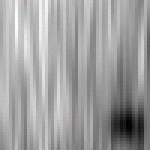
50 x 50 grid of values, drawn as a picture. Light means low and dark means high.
Slope: up to the bottom right. Average level on the scale: 40%. Bumps: one, in the bottom right. Ninth with the lowest average: top left. Ninth with the highest average: bottom right. Histogram: skewed, a long tail of high values. Grain: streaks running down. Mirror symmetry: none.
